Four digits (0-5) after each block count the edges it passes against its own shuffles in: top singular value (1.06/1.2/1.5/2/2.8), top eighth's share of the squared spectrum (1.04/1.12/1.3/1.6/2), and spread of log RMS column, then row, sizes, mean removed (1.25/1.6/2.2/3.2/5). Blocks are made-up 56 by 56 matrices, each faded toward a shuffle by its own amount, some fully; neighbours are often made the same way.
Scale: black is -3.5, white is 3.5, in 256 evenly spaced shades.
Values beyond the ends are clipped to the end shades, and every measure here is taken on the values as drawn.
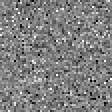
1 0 0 0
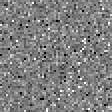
0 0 0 0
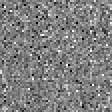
2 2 1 0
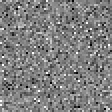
1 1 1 0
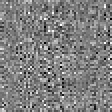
4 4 3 2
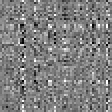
4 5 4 2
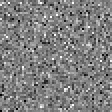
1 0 0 0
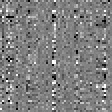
4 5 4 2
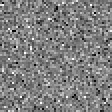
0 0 0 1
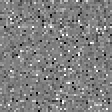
1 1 1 0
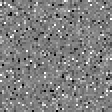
0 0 0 0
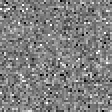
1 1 0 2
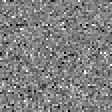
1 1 0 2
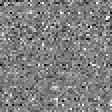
1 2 0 3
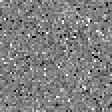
0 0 0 0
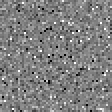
0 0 0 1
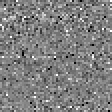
1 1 0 2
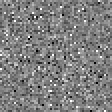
1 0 0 0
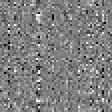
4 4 3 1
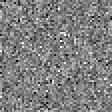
0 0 1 0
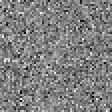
0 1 1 0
